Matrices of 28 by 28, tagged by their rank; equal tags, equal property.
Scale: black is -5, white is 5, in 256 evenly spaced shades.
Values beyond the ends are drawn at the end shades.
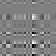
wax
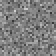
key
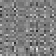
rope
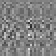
rope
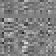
rope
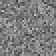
key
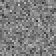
key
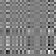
wax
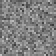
key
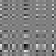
wax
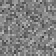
key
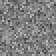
key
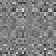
rope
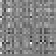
rope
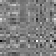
rope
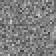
key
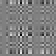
wax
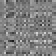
rope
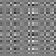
wax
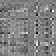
rope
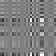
wax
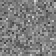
key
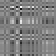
wax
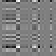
wax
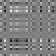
wax
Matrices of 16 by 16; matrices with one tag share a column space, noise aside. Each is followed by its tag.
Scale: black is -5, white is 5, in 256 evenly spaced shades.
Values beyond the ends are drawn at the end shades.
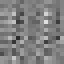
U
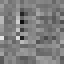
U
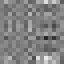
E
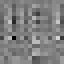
U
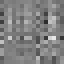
U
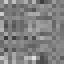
E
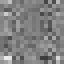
E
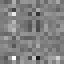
E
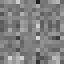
E
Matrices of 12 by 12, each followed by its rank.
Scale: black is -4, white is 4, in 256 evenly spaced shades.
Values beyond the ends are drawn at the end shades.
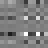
one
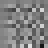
two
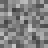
full rank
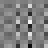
one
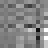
two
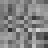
two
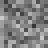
full rank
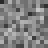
full rank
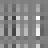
one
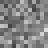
full rank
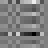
one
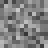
full rank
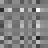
one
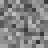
full rank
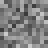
full rank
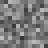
full rank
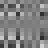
one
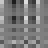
one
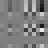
one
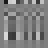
one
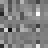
two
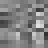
two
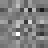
two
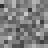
full rank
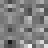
two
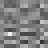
two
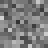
full rank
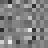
two
